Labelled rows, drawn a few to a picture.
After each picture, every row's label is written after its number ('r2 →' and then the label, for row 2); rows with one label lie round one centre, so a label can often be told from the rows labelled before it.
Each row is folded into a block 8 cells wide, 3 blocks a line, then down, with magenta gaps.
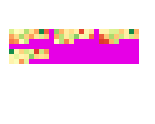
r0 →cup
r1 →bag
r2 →cup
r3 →bag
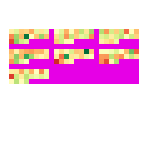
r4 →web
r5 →web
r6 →bag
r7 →web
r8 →cup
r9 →cup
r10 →web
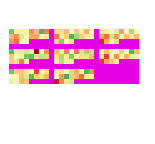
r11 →cup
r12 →web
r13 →cup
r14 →bag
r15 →web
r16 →cup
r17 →bag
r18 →cup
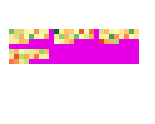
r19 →bag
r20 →bag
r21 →cup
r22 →cup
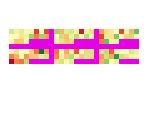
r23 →bag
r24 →bag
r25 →web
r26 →cup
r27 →web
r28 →web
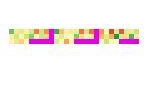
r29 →bag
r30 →bag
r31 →web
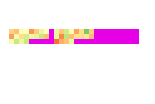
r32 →web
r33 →cup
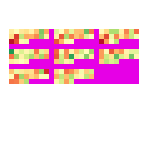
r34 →cup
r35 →cup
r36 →cup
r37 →bag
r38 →web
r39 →web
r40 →cup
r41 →web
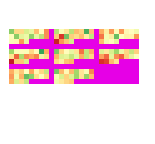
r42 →bag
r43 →cup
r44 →web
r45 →cup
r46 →bag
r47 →cup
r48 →web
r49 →bag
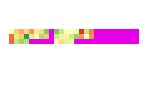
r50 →web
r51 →bag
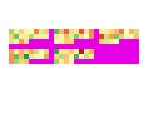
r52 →bag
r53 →bag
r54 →web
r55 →web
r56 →bag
